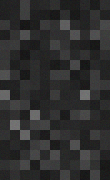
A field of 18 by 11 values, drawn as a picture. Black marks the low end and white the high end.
Slope: none. Stripes: none. Calmest part: centre. Histogram: skewed, a long tail of high values. Average level on the scale: 20%.
